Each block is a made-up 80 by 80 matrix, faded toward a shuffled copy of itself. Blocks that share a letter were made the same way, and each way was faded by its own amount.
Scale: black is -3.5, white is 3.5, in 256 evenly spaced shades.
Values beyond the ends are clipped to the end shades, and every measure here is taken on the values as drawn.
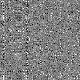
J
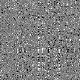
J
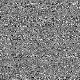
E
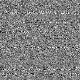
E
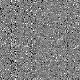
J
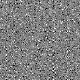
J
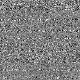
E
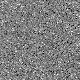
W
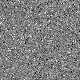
W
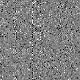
J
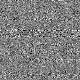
E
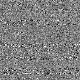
E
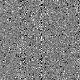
J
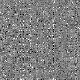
J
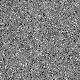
W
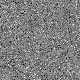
W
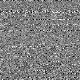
E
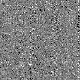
J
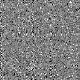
J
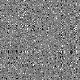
J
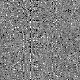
J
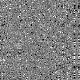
J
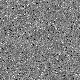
W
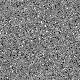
W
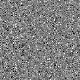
J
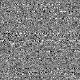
E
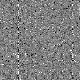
J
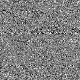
E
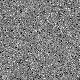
W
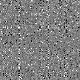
J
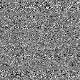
E
